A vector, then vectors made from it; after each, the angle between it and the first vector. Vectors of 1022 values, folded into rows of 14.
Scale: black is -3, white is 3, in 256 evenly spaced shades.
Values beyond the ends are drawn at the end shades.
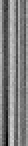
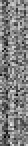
partly aligned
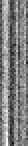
nearly opposite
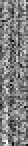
partly opposed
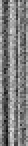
nearly parallel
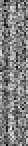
partly aligned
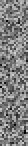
orthogonal
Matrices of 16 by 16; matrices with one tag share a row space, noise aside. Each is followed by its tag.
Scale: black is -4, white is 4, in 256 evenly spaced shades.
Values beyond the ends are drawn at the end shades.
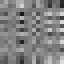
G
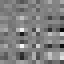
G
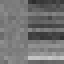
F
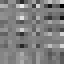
G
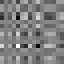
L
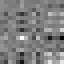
G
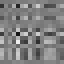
L
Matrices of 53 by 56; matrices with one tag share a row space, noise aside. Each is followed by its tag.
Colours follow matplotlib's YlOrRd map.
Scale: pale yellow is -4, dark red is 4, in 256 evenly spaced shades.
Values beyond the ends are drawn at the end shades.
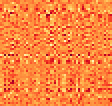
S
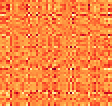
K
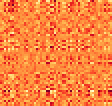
S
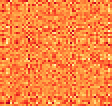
K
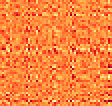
K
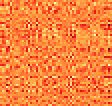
K
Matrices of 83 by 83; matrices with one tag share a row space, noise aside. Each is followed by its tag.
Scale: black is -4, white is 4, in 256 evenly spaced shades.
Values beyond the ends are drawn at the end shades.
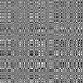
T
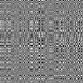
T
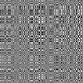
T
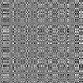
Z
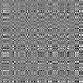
Z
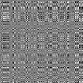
Z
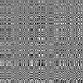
T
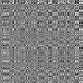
Z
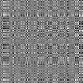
Z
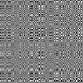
T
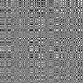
T
